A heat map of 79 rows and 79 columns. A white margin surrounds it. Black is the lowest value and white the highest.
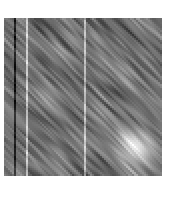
Mirror symmetry: none. Ninth with the highest average: bottom right. Odd lines: columns 6, 12 and 41. Bumps: one, in the bottom right.
